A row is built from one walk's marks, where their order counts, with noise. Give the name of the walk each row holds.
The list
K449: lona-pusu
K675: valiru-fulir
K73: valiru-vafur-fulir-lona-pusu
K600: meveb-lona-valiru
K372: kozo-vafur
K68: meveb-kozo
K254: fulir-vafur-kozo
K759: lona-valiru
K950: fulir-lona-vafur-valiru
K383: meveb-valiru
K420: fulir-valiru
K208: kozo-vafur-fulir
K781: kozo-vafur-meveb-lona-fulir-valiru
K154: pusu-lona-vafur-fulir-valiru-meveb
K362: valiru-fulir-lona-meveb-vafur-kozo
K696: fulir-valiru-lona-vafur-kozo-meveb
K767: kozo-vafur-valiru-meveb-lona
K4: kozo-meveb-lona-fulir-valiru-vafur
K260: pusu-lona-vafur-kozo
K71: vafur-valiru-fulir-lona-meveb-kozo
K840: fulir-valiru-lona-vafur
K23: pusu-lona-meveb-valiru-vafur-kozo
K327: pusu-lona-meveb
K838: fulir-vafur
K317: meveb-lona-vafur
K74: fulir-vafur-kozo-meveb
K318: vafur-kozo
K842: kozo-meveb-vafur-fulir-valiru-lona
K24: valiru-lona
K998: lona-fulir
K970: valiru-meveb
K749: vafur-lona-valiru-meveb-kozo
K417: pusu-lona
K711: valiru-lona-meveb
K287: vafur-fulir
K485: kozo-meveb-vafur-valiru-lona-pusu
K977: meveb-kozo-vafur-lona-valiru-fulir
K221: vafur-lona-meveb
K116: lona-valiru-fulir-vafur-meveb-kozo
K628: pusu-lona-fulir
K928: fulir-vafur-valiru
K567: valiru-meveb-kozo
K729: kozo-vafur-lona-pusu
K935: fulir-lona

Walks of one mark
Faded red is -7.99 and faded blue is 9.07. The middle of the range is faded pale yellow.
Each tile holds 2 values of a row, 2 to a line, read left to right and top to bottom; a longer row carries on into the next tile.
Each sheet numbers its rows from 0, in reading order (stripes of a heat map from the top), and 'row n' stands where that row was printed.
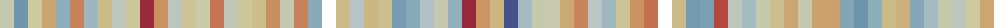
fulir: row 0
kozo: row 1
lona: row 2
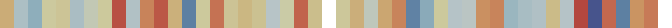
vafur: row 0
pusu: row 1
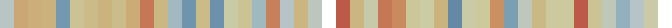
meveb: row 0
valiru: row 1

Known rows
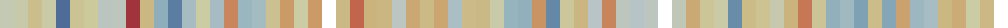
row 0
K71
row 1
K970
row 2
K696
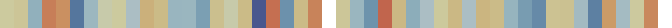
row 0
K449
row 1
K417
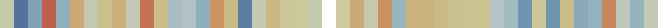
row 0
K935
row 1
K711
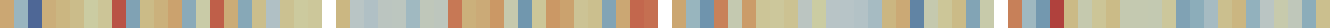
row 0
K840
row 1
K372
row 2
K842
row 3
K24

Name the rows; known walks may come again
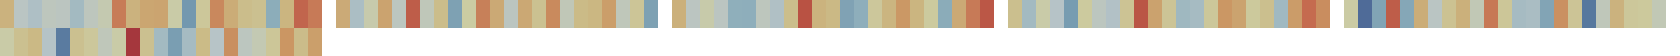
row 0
K372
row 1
K675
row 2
K318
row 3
K254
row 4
K935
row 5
K116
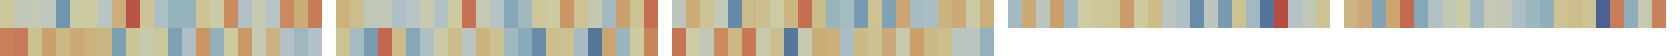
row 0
K362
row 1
K23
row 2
K696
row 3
K327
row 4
K485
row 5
K383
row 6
K417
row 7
K420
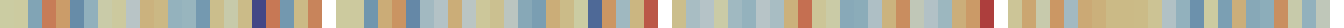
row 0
K449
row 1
K729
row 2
K260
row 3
K711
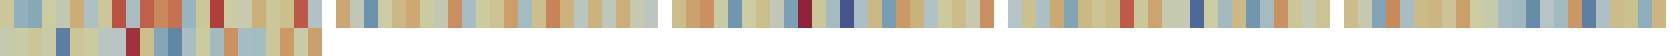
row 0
K838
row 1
K4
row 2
K567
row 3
K221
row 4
K767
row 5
K71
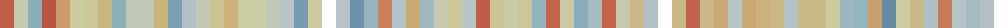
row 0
K759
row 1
K628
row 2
K970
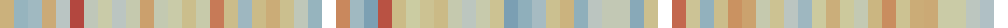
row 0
K977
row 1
K24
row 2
K928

